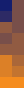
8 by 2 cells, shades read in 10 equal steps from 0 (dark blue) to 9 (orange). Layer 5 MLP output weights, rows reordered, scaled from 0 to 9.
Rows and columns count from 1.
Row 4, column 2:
5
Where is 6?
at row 6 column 2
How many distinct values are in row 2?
2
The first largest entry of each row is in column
2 2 1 2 1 1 1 1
